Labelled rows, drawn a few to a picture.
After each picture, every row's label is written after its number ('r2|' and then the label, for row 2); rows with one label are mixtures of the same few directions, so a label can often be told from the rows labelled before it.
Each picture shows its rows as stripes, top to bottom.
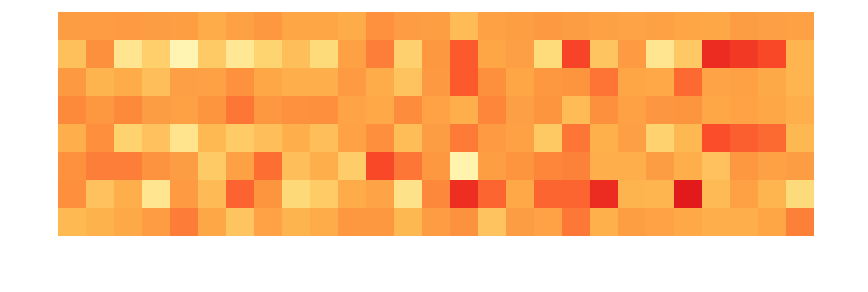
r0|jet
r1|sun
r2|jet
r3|sun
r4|sun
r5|jet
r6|jet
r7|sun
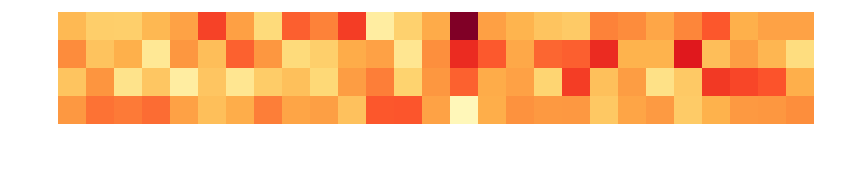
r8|jet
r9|jet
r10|sun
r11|jet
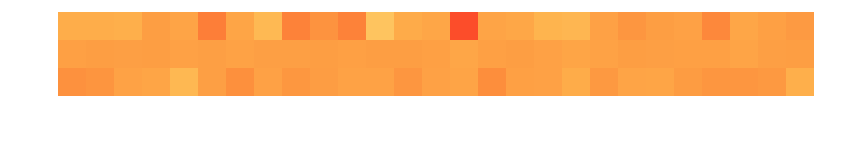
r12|jet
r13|jet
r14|sun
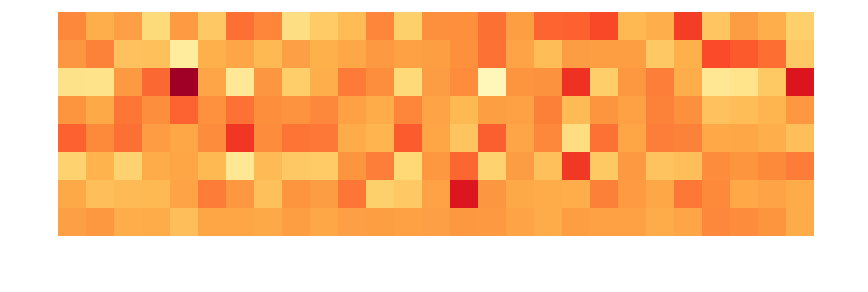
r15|jet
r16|sun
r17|sun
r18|sun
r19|sun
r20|sun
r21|jet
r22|sun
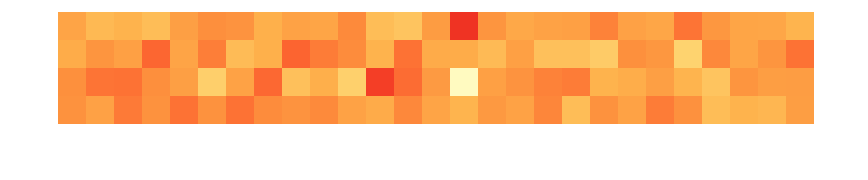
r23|jet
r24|jet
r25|jet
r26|sun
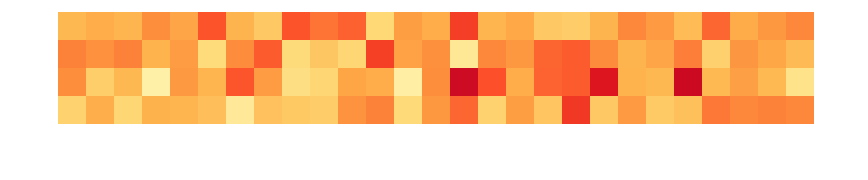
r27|jet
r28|jet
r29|jet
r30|sun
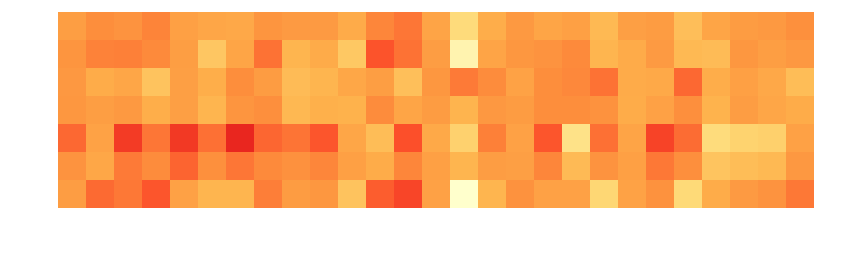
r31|jet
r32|jet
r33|jet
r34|jet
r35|sun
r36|sun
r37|jet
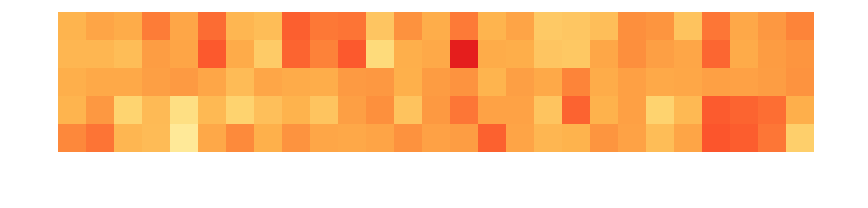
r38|jet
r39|jet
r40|sun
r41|sun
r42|sun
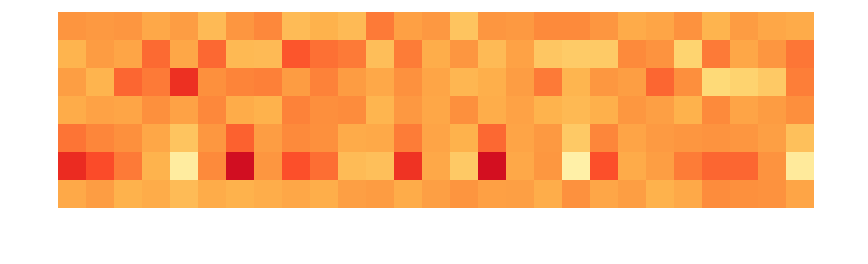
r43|jet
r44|jet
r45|sun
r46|jet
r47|sun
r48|sun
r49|sun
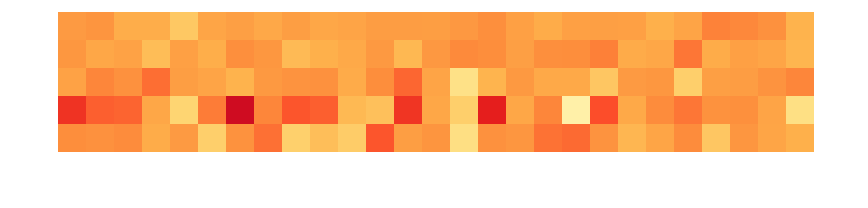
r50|sun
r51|jet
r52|jet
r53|sun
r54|jet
